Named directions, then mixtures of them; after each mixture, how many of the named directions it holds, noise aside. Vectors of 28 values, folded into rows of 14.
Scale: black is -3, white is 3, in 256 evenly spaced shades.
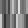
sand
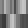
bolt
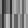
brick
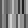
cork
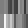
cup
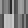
three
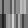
two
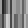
one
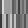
three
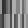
one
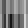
three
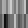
three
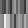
three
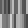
three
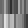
one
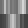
one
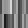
two
